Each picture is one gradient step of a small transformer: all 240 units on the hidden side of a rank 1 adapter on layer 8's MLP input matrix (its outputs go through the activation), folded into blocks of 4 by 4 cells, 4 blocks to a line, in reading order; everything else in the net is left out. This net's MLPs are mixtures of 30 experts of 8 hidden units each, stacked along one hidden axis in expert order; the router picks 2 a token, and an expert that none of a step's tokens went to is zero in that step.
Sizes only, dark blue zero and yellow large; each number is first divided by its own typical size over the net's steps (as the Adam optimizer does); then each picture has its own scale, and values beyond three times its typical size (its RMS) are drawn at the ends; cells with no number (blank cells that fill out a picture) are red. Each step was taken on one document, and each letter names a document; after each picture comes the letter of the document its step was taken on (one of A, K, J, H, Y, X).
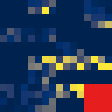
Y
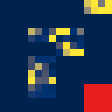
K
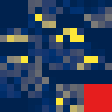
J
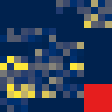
J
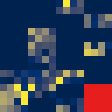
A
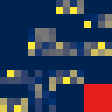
A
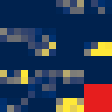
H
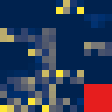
H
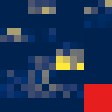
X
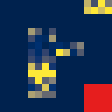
K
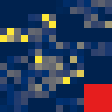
J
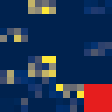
Y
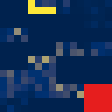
Y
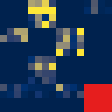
X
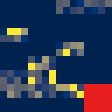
J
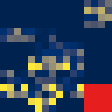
J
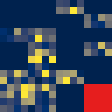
A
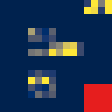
K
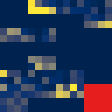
Y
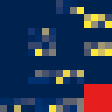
A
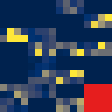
A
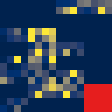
K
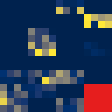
A
